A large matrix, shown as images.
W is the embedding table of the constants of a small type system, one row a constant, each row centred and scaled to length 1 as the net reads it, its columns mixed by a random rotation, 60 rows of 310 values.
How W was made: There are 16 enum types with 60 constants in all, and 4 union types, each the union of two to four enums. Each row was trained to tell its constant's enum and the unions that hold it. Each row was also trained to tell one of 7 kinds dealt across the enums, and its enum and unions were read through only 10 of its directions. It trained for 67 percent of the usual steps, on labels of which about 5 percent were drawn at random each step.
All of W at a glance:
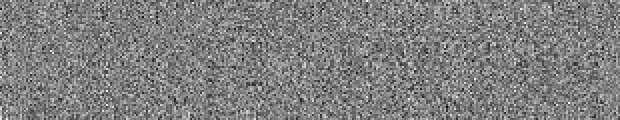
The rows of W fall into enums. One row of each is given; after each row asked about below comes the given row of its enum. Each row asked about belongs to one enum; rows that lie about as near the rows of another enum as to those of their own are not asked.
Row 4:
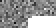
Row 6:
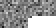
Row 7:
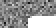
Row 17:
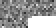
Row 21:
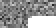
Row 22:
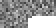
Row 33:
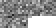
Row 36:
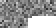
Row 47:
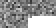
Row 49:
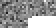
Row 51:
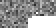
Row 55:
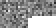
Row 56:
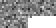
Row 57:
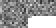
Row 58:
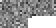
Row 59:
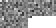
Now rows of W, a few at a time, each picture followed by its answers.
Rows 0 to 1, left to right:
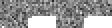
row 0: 17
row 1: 51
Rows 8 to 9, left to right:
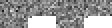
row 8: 6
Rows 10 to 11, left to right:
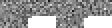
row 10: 7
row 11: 55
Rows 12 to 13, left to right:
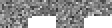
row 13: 51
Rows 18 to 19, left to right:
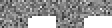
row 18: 6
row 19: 4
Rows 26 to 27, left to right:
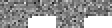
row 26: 47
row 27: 17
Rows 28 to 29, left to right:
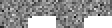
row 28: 6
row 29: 21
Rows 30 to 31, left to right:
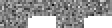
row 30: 21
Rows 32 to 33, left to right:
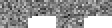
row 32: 17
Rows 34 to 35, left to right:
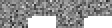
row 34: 55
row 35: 36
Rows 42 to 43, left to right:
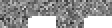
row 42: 21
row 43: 51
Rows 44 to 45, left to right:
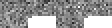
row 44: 47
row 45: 55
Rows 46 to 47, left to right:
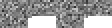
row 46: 36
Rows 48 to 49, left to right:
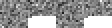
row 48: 17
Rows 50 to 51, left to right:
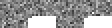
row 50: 49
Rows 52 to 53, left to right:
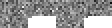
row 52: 55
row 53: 58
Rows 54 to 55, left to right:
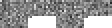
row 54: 21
